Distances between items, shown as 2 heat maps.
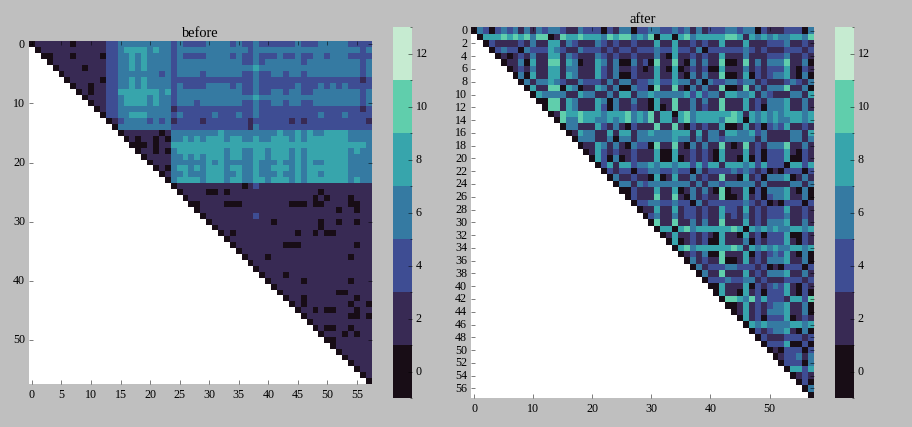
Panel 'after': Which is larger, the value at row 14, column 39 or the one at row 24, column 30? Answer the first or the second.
the first
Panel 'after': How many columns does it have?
58
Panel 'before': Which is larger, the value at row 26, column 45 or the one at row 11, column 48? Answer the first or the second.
the second
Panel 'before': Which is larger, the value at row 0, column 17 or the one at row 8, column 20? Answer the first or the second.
the second
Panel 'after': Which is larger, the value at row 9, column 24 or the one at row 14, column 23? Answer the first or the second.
the second
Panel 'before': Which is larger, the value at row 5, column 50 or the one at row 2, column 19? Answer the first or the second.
the second
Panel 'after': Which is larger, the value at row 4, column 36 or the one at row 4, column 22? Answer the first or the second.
the second
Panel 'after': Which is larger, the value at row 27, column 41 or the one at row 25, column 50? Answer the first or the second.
the second
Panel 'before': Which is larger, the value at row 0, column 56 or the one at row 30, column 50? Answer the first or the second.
the first
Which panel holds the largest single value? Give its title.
after
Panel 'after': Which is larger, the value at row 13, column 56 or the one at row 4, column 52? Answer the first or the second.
the first
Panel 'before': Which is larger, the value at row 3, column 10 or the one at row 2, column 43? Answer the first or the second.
the second
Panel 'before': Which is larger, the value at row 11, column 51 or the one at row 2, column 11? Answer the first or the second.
the first
